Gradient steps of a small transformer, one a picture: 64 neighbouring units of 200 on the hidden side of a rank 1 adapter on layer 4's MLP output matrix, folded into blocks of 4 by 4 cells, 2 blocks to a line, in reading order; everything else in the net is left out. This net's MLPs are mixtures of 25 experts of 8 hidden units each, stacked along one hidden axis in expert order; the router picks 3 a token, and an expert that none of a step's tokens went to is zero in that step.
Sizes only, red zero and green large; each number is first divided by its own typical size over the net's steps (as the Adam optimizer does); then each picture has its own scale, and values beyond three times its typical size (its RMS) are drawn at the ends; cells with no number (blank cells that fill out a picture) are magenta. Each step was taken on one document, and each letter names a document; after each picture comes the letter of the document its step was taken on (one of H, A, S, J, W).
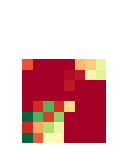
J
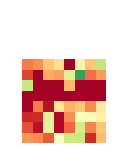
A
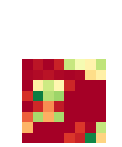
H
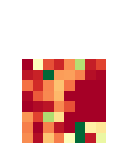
A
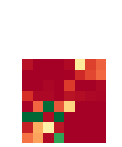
J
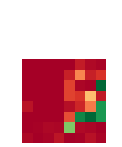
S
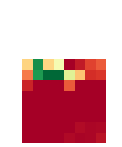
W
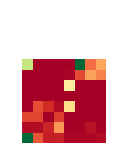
J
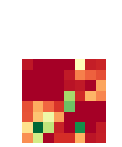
J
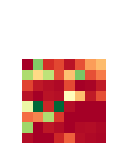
A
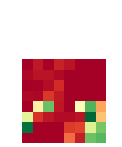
H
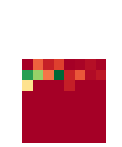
W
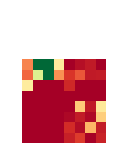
W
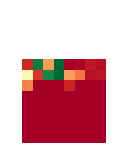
W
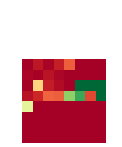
H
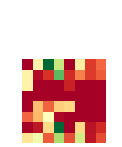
A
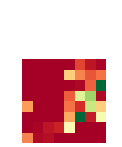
S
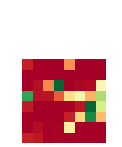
S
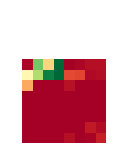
W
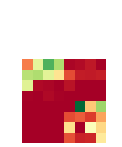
W
